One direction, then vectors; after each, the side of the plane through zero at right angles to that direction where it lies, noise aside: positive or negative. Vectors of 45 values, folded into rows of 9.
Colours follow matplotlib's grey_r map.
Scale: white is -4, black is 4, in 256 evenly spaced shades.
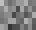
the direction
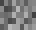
negative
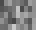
negative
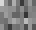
positive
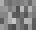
positive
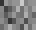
negative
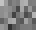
positive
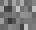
negative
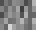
negative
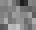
negative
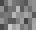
negative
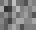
negative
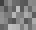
negative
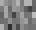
positive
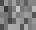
negative
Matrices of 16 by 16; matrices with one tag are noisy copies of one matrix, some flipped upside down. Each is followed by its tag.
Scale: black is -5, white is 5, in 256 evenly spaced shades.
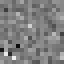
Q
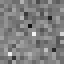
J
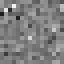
Q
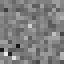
Q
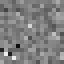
Q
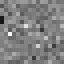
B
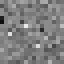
B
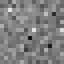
J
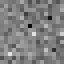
J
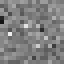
B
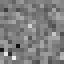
Q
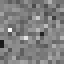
B
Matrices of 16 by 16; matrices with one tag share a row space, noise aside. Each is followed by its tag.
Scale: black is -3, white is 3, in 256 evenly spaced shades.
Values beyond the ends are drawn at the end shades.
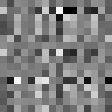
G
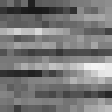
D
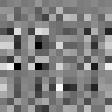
G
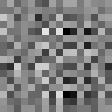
G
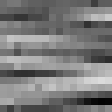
D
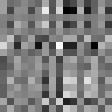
G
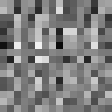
G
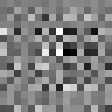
G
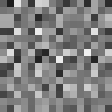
G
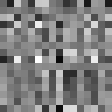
G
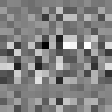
G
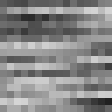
D
